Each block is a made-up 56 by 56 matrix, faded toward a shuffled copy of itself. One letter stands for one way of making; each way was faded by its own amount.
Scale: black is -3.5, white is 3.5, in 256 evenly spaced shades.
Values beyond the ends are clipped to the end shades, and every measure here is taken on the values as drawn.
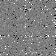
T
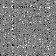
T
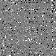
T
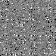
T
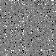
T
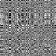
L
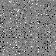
T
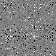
T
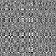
L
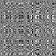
L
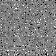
T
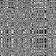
L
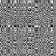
L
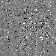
T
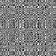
L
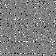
T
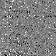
T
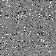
T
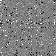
T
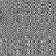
L
